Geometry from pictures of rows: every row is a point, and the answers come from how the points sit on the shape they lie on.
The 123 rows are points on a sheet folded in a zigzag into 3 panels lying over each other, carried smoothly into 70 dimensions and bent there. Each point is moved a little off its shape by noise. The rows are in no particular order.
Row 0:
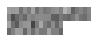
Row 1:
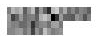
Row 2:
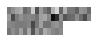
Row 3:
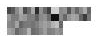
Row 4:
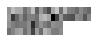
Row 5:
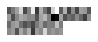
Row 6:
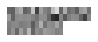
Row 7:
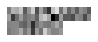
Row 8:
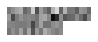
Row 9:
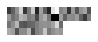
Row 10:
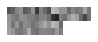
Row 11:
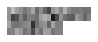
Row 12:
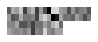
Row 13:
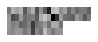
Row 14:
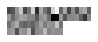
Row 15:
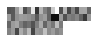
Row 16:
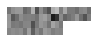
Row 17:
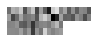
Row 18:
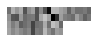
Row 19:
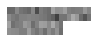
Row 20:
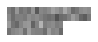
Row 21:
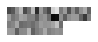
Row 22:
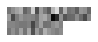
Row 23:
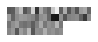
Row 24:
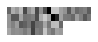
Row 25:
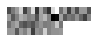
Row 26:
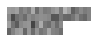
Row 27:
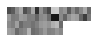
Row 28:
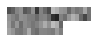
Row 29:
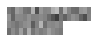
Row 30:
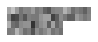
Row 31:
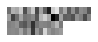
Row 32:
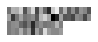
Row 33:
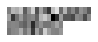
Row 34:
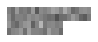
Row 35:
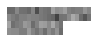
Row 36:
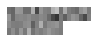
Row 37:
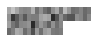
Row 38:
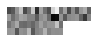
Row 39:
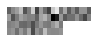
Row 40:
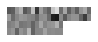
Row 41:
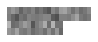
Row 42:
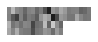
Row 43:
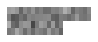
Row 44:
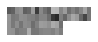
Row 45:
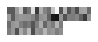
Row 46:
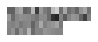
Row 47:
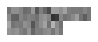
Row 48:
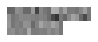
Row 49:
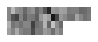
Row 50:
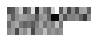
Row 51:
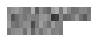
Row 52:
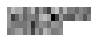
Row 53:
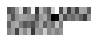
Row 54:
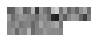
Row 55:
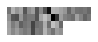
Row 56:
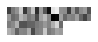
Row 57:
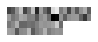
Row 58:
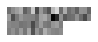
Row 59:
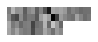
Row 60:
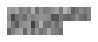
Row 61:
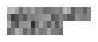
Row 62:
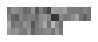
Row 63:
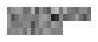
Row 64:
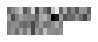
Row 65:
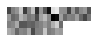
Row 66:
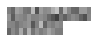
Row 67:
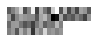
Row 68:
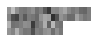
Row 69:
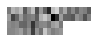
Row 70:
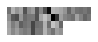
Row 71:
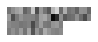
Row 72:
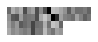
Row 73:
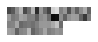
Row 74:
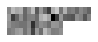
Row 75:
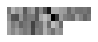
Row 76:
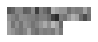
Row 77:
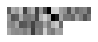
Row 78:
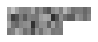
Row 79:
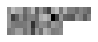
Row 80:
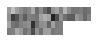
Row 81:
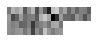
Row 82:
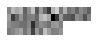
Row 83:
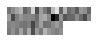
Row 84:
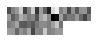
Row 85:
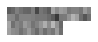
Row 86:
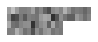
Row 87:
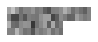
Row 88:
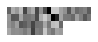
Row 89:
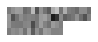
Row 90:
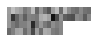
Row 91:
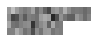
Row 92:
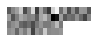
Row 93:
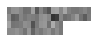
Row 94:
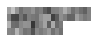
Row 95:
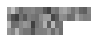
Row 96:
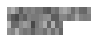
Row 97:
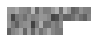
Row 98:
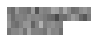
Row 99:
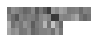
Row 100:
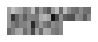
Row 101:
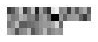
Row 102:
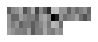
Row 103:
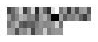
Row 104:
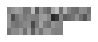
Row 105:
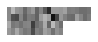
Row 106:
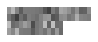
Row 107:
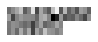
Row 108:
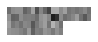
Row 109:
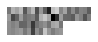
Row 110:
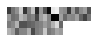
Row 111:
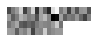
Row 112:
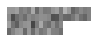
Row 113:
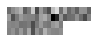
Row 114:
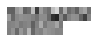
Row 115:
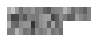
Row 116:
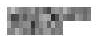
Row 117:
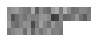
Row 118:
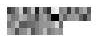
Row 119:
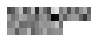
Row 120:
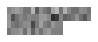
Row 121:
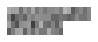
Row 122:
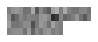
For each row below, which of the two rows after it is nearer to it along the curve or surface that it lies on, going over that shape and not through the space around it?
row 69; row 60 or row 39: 60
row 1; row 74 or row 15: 74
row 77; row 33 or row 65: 33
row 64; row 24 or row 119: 119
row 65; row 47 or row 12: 47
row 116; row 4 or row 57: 4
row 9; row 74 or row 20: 20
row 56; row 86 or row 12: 86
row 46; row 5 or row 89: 5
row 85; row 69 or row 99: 99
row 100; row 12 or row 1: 1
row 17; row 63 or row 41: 41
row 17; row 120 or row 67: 120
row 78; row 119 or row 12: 12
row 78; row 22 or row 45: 22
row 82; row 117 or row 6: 117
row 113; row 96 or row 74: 96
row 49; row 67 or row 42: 42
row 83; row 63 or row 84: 63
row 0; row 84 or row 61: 61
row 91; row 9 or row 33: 33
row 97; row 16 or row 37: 16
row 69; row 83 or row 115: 115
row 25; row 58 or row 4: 58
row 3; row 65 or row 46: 46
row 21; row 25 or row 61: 25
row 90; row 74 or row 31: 74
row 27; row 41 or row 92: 92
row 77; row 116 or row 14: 116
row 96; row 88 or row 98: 88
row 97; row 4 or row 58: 58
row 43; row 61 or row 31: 61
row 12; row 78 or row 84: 78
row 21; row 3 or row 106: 3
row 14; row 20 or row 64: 64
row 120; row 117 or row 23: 117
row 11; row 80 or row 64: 80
